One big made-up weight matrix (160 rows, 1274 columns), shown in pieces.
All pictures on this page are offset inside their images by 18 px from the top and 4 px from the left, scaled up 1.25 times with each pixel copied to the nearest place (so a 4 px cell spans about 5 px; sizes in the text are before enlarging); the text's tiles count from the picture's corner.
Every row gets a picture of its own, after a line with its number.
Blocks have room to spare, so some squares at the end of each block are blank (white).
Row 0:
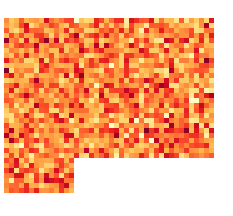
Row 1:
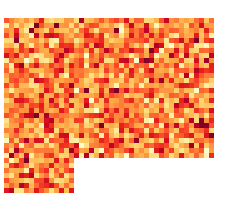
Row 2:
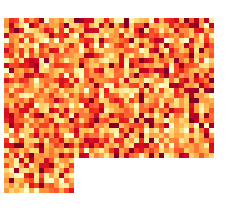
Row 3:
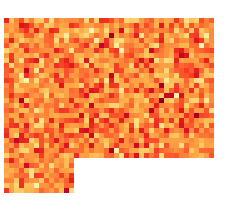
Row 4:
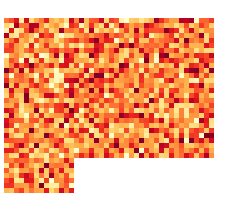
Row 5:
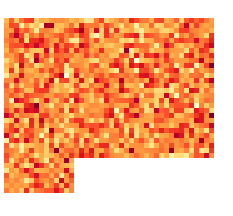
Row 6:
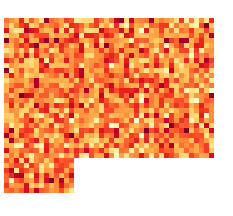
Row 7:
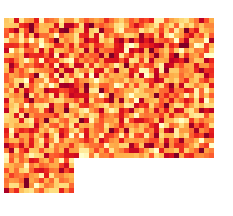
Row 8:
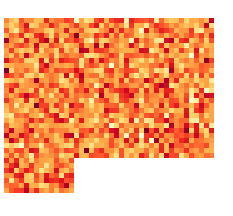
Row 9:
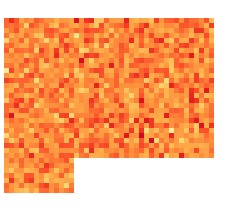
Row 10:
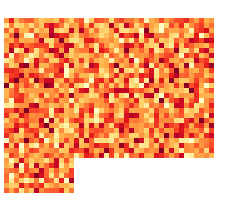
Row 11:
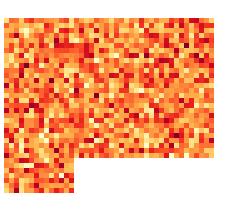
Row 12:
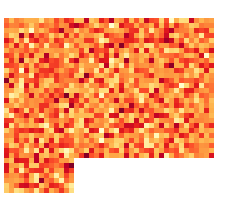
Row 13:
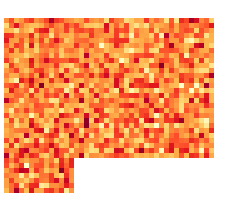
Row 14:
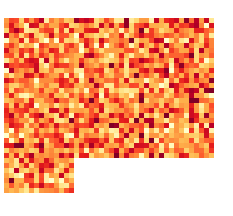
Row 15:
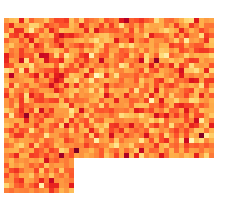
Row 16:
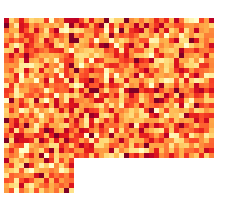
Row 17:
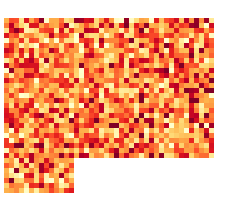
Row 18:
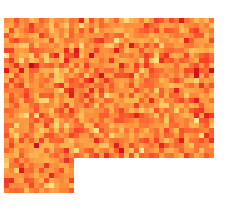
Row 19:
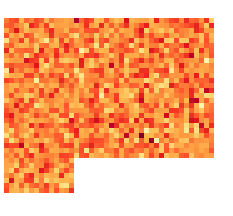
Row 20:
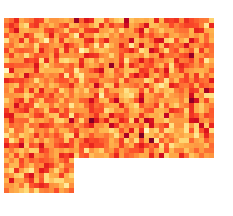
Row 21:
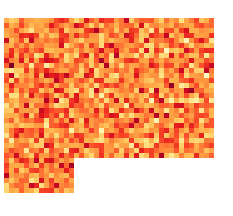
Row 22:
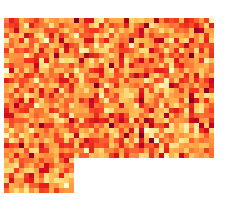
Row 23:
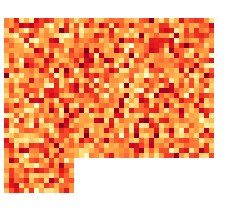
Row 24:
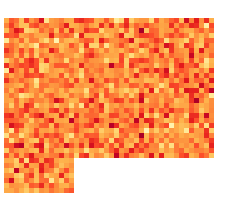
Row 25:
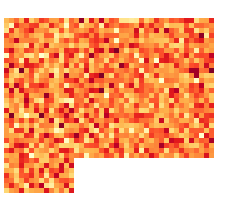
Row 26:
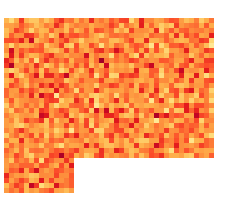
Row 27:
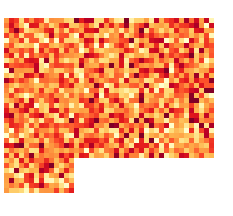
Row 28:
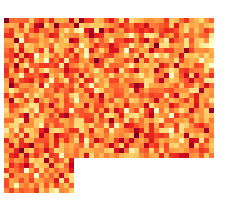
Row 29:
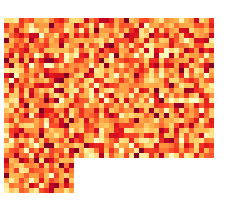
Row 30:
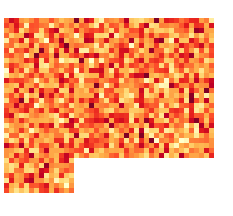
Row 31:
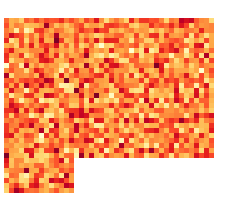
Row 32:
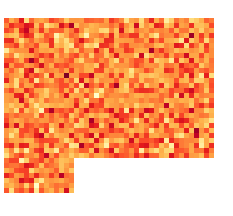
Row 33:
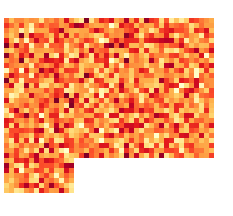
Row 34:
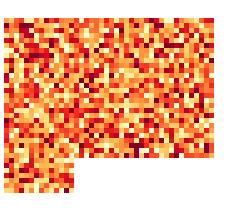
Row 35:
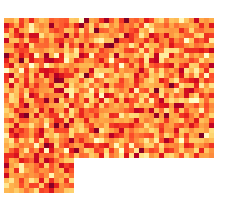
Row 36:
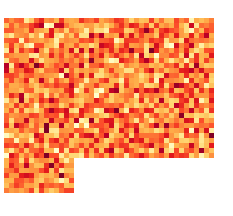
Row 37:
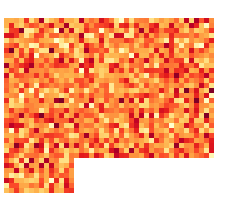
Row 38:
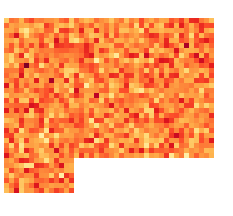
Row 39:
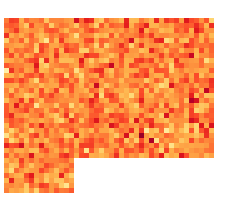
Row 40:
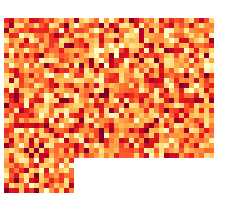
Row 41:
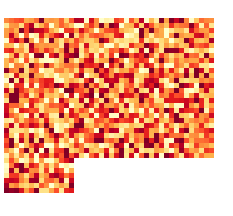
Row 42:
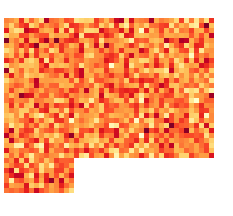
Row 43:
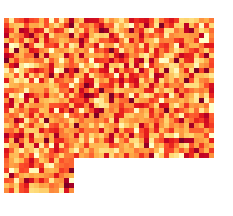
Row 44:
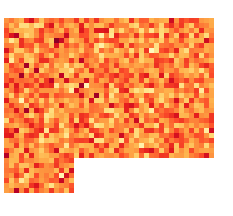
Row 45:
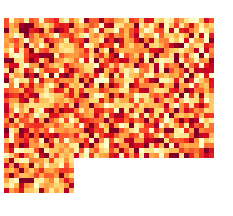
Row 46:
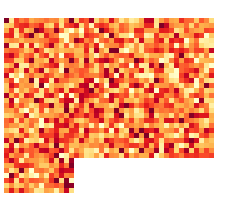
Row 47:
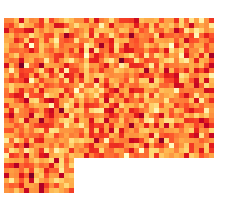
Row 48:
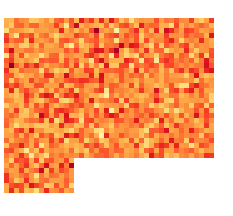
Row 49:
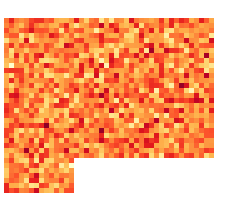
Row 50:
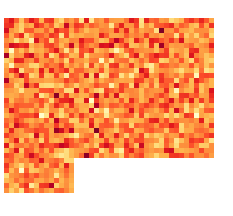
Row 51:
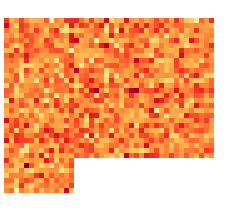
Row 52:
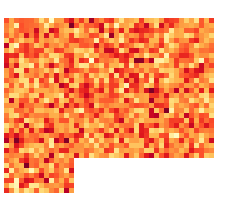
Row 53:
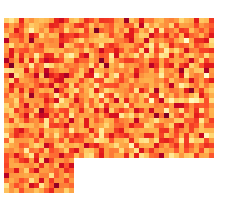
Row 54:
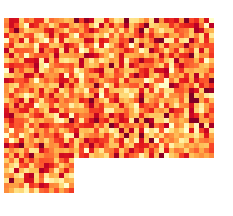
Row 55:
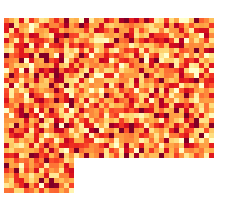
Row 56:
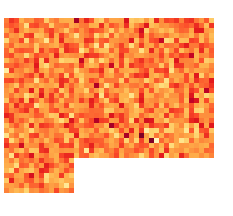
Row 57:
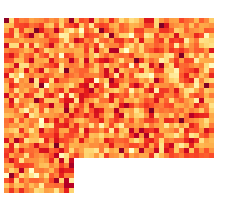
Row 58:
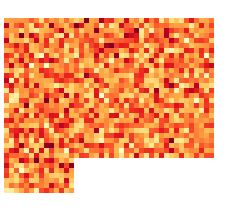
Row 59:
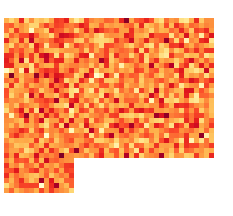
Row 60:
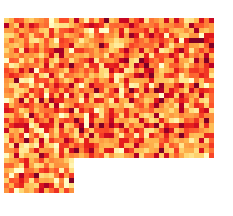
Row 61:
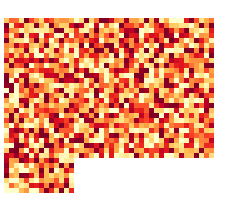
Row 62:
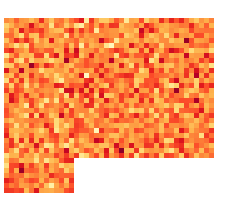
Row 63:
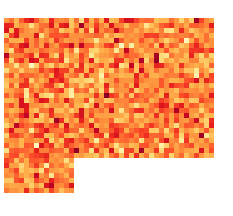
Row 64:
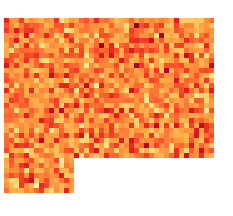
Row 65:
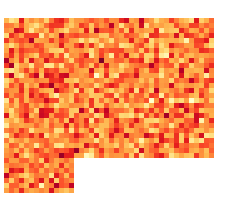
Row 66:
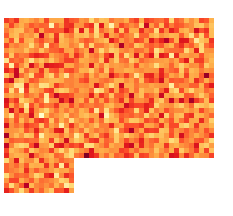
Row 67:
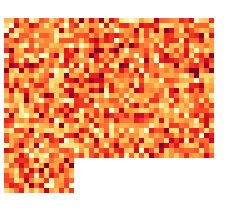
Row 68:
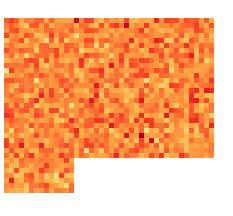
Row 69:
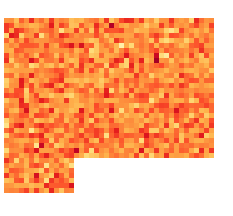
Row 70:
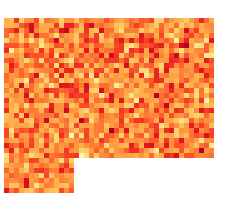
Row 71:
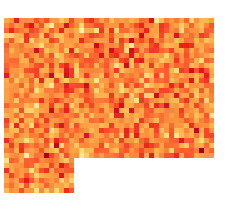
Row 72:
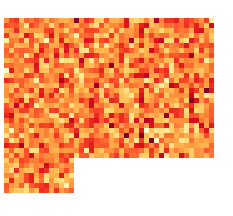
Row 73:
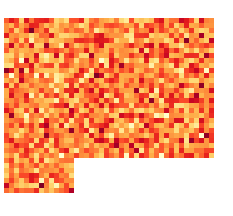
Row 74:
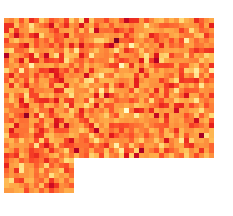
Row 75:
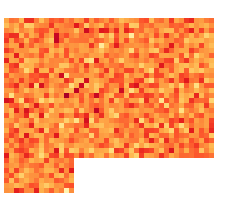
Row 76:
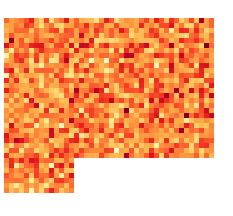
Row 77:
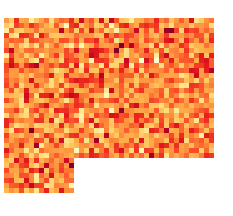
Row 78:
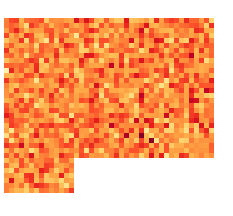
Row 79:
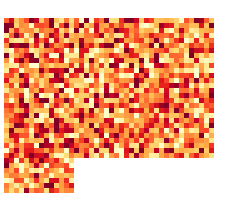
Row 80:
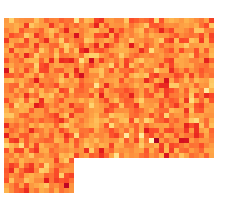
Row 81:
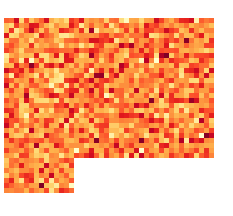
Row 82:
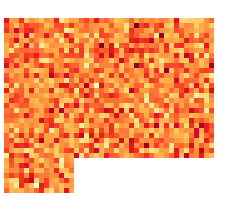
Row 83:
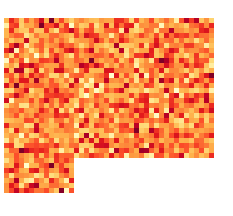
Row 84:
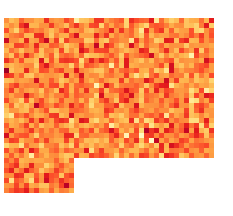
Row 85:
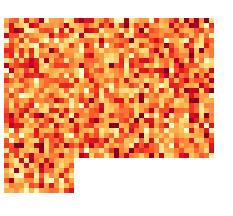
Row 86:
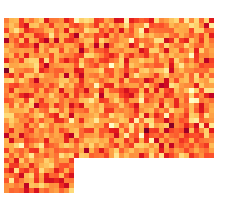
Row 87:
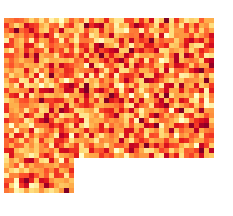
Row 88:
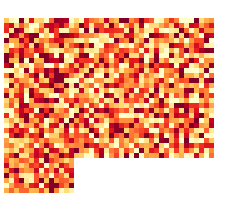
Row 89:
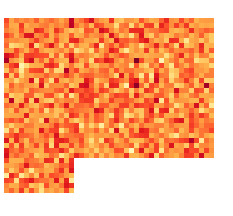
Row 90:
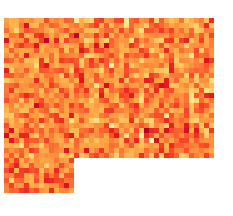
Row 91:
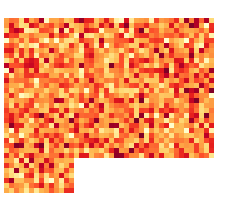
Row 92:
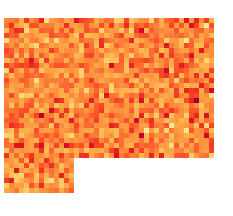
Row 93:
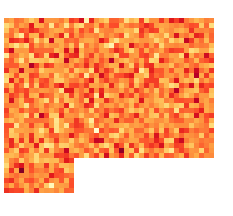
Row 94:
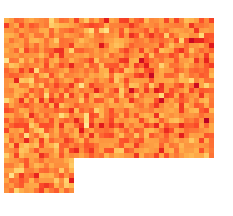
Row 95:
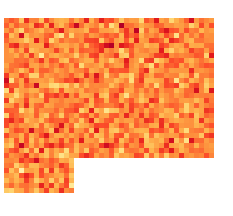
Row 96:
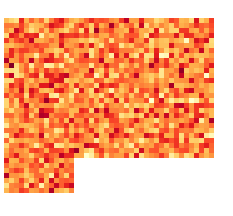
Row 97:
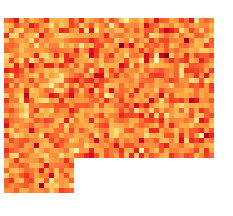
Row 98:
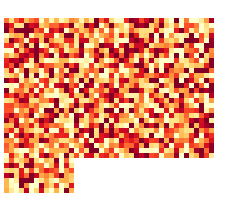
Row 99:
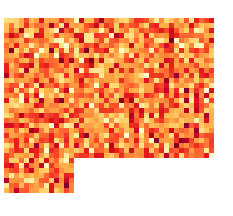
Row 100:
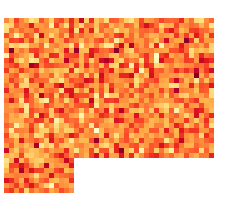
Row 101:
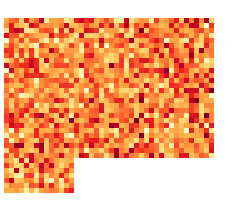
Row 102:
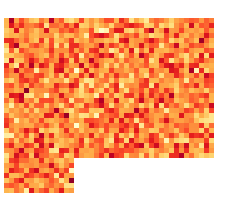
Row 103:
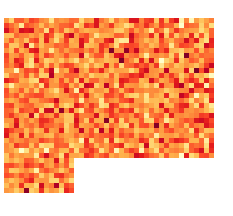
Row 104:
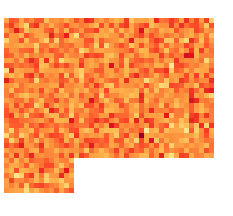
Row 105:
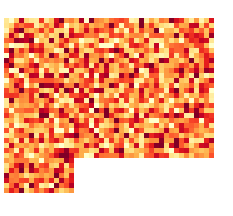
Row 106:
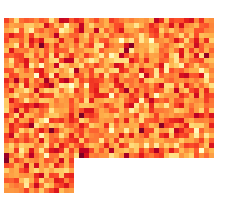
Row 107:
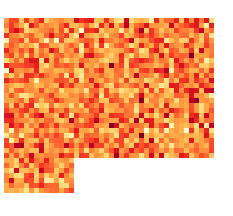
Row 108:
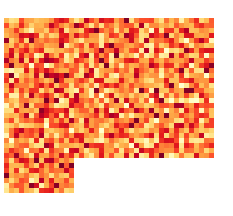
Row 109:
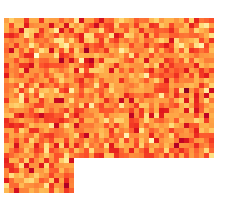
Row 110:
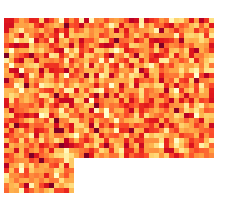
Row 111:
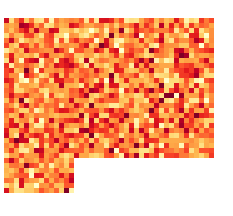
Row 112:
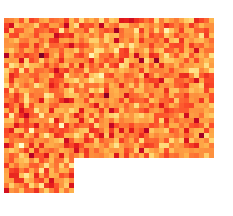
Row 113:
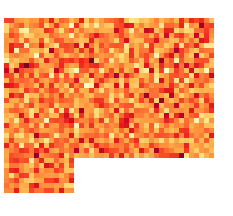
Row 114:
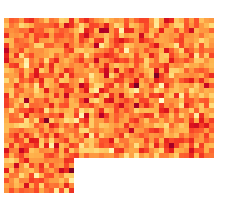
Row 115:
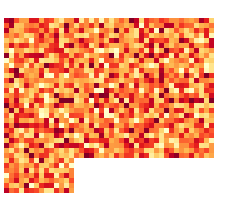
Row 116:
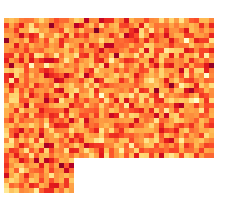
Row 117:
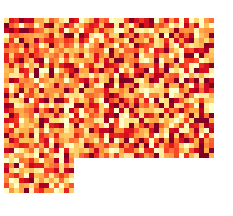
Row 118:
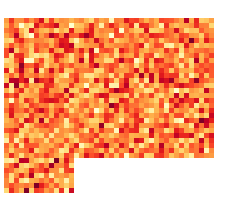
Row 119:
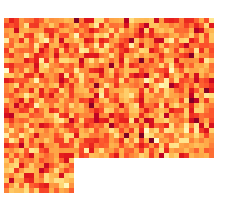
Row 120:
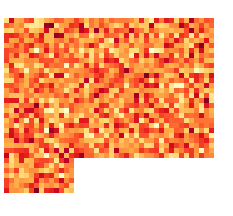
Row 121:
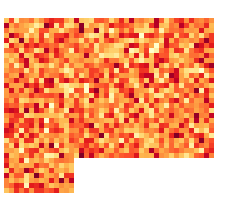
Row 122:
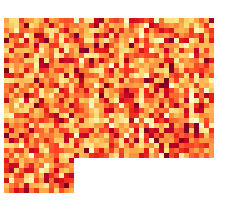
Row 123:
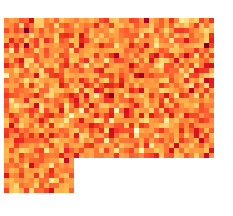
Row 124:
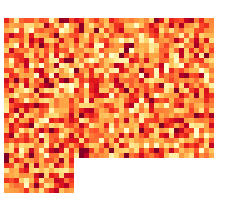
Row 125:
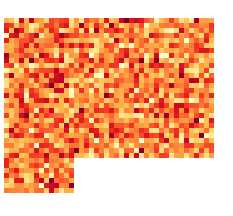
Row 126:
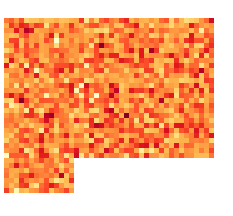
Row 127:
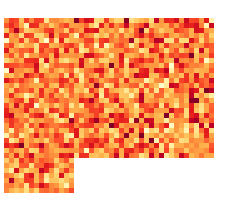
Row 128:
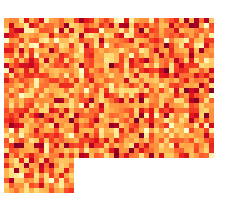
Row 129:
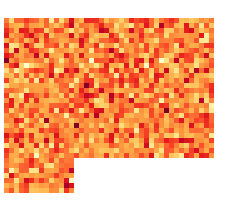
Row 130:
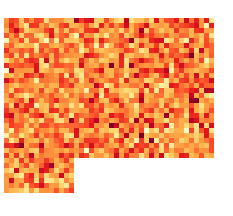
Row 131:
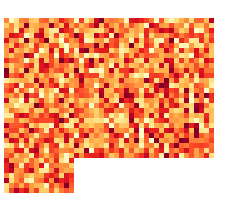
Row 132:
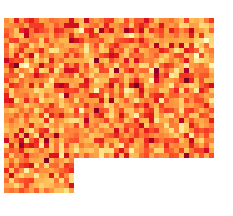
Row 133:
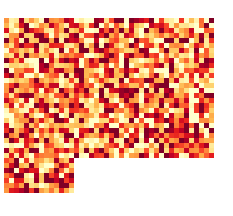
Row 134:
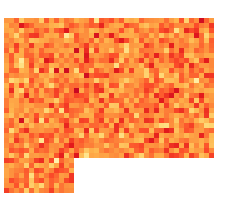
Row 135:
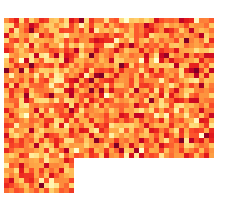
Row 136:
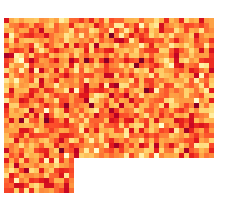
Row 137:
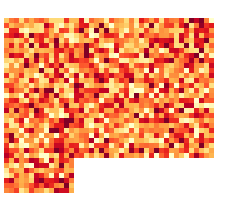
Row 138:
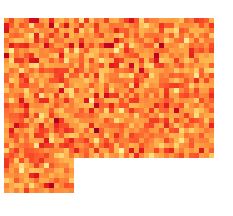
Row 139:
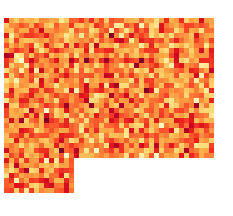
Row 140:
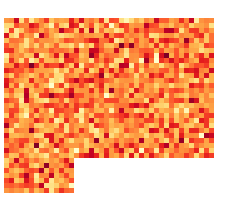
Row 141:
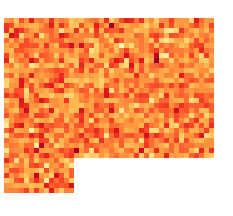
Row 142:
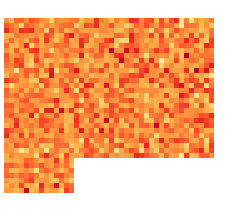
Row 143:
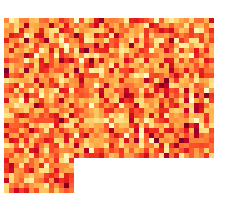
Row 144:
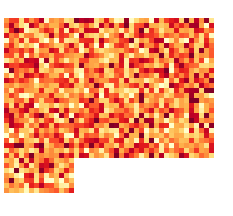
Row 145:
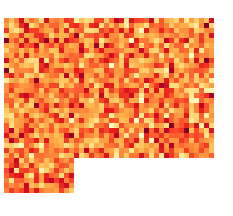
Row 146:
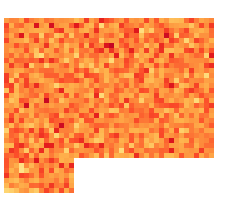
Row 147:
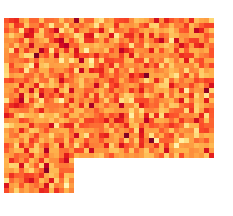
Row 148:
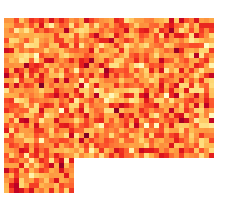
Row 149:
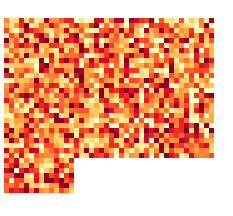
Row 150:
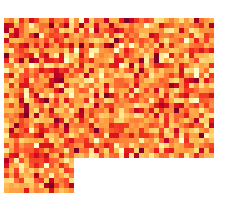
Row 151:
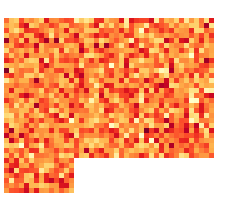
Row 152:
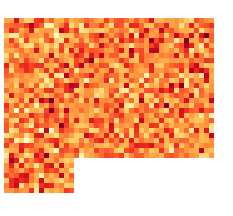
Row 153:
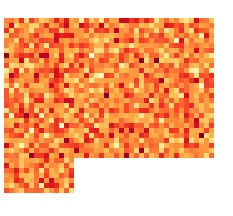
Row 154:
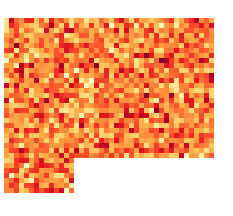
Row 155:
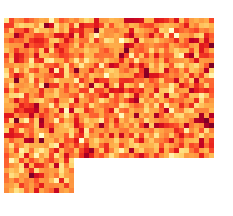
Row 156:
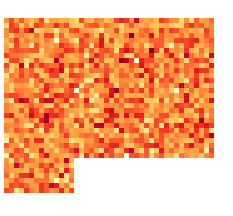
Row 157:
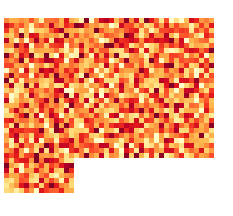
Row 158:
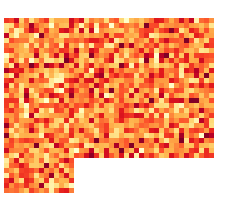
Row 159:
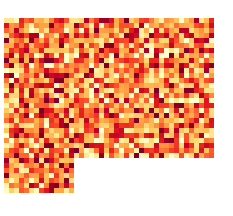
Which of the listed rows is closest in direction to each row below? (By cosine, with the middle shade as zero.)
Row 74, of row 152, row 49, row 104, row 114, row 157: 157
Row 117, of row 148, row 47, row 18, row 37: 47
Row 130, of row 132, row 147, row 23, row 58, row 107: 107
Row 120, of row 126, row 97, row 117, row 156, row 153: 153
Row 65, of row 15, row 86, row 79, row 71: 15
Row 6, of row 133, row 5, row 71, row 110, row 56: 133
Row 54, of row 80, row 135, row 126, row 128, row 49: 128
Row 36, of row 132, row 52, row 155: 52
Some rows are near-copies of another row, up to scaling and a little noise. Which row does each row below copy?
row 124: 106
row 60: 94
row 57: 46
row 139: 136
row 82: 64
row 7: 70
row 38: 11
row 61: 146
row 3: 111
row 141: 69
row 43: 129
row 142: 103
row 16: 51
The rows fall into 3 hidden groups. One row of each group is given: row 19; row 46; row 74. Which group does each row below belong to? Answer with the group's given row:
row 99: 19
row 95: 74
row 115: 74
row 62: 74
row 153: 74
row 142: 46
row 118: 46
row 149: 19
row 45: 46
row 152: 46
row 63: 74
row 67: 74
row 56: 19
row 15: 74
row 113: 46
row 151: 19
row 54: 19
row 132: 46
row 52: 46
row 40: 74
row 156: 46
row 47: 46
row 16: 46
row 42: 19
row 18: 74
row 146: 74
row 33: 74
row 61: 74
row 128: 19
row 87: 46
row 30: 19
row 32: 46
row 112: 74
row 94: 46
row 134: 46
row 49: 74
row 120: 46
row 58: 74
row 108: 74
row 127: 19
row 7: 46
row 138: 74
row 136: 46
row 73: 74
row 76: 46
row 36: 46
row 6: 19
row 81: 74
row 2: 19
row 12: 74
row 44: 46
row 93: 74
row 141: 74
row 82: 46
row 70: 46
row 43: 46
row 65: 74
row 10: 46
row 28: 46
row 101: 19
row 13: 46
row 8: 19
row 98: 46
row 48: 74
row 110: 74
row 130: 19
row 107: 19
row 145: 19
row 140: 74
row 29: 74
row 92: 19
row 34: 46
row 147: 19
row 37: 19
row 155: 46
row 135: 74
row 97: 74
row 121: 46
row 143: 19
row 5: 46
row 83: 46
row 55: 74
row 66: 74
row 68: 19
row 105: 74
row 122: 19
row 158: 74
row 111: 46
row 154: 46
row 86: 19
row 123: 46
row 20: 19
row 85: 19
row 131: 19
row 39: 19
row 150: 74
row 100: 74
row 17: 19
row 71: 46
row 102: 46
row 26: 74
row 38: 46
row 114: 46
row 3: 46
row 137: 46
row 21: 74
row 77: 74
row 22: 19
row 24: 19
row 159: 74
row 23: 46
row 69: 74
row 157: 74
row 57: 46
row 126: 46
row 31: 46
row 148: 46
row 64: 46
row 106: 46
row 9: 19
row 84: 19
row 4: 74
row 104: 19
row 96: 74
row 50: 74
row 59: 74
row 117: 46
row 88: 74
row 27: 19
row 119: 19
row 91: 19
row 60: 46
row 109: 19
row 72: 19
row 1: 46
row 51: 46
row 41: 74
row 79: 74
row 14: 19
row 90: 19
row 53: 74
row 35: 74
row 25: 74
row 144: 19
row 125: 74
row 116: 74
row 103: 46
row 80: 19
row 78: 19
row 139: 46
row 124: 46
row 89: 46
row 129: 46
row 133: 19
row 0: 19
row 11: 46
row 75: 46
